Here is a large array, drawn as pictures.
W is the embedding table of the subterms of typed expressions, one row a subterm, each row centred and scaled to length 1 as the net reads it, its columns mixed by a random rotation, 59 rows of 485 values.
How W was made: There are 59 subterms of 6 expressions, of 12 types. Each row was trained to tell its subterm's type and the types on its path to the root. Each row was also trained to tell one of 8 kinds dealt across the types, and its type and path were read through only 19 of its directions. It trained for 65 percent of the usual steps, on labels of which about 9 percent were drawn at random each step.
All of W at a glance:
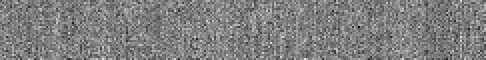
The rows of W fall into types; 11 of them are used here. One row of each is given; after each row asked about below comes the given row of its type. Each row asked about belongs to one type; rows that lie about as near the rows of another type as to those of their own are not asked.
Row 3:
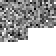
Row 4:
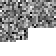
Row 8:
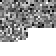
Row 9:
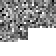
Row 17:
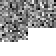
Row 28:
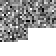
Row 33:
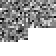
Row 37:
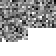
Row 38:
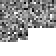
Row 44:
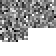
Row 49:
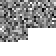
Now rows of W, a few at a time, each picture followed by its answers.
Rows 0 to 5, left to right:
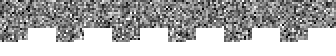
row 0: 44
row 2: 17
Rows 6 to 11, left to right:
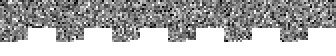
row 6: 44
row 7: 17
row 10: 28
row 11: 49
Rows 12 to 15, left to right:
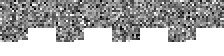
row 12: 17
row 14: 17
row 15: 4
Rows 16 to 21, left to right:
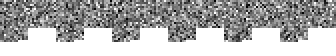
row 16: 9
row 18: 9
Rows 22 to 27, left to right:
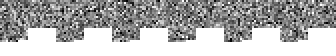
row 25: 28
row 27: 9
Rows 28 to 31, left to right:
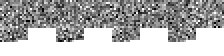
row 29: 28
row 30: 49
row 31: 9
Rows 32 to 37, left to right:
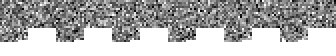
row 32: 44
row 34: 3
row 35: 28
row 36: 44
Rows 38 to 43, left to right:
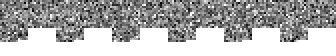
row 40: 37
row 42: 4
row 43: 28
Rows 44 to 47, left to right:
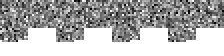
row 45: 44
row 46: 4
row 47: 9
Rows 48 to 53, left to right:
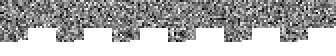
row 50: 3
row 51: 3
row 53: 3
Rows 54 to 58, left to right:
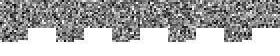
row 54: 49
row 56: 17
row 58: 38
